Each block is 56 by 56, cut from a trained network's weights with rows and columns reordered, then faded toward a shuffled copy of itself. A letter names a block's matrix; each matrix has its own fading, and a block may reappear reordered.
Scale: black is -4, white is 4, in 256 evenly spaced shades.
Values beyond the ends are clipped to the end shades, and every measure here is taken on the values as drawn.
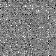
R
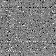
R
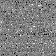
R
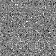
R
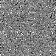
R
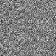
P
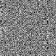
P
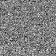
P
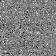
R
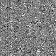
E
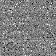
R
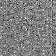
E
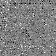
R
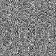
P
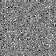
E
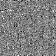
E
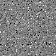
R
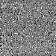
R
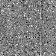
E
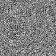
P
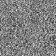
P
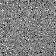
R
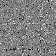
R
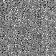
E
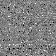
R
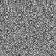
P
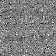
R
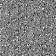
E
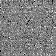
R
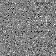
R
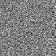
P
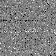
R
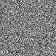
P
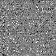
R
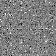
R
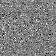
R
